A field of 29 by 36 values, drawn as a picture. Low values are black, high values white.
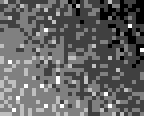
On average the colour sits 40% of the way up the scale. The bottom left is the ninth with the highest average. The ninth with the lowest average is the top right. There is an overall slope up to the bottom left.
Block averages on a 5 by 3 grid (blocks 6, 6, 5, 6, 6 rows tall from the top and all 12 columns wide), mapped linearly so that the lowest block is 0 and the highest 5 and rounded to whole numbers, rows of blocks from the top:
3 2 0 | 3 2 1 | 4 3 1 | 5 3 2 | 5 4 3
